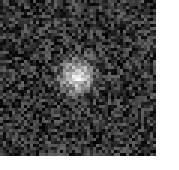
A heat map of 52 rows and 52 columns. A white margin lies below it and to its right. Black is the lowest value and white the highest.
There is no overall slope. The centre is the ninth with the highest average. On average the colour sits 20% of the way up the scale. There is no seam. One bump rises in the centre. No row or column stands out.
